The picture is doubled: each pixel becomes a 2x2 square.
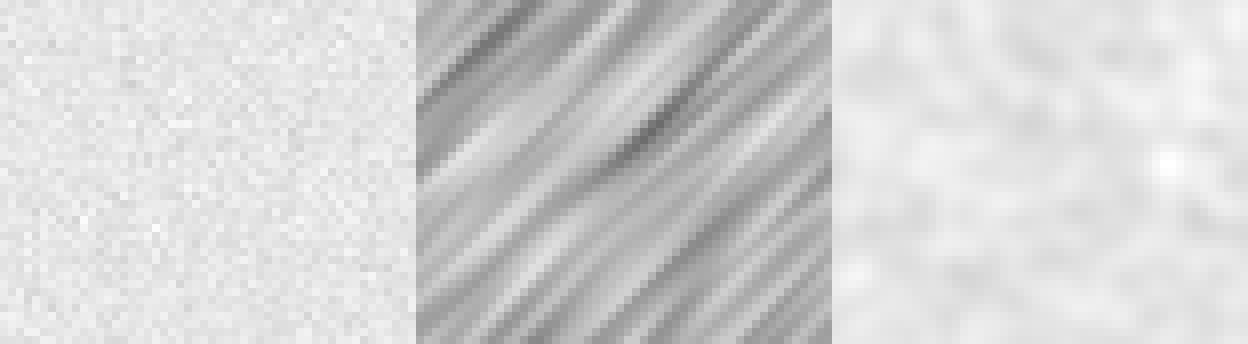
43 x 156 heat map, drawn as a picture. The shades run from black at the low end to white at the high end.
It is made of 1 by 3 panels. Panel 1,1: very high, fine-grained, faint in contrast. Panel 1,2: high, slanting up to the right. Panel 1,3: very high, blotchy, faint in contrast.
